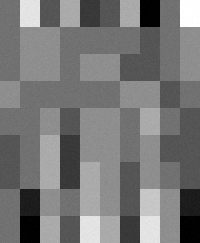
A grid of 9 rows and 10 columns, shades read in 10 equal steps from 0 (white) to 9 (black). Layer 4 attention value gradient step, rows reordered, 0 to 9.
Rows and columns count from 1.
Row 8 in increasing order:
2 3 4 4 4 5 5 6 8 8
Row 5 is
5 5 4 6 4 4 5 3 5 6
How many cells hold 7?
4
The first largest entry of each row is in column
8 8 7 9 4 4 4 2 2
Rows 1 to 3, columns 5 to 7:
7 6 3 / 5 5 5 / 4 4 6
